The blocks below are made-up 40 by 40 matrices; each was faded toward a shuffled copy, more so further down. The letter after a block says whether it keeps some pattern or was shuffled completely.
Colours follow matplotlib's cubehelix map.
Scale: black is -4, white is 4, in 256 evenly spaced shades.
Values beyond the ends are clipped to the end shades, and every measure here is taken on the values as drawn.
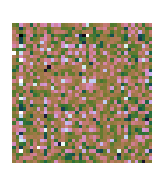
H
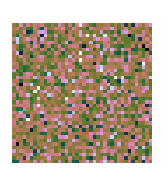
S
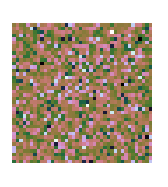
S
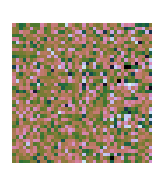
H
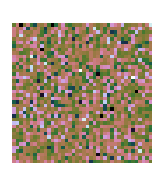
S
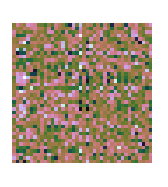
H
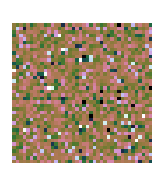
S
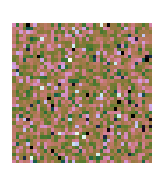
S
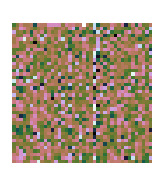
H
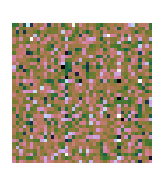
H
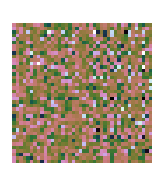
H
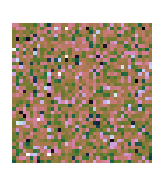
S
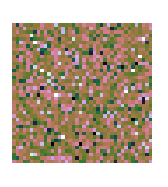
S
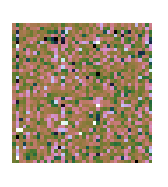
H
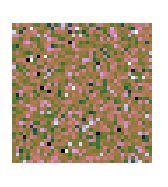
S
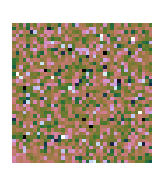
S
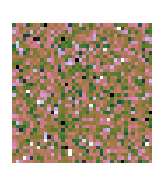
S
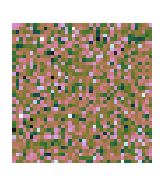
S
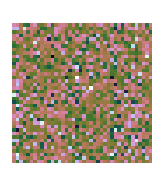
H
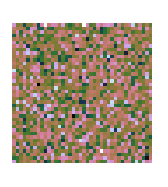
S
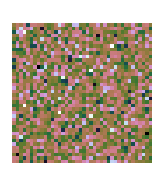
S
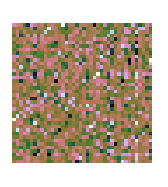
H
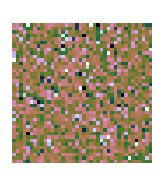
S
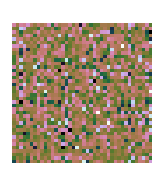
H
